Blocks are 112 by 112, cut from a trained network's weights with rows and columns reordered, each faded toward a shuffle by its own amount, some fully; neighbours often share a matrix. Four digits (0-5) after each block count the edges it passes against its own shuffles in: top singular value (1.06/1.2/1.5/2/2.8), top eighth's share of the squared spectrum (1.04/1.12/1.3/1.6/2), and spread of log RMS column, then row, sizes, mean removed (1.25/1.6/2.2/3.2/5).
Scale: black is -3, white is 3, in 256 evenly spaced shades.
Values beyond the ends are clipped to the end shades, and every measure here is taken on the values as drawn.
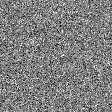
0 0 0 0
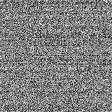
2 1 0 0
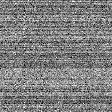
5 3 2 2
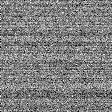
4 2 1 1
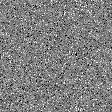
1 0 0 0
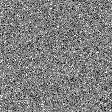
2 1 0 0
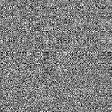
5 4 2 3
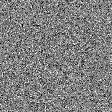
0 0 0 0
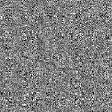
3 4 3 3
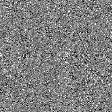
3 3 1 1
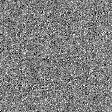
2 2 0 2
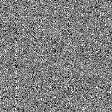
3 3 2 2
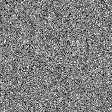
2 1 0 1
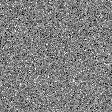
0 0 0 0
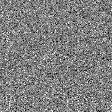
2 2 0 2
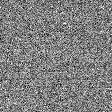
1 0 0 0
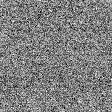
1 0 0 0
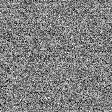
1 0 0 0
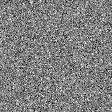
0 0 0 0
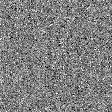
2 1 0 1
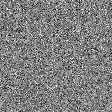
2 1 0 1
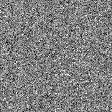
2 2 0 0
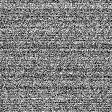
4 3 0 1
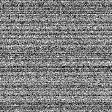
5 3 1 2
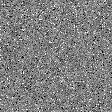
0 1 0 0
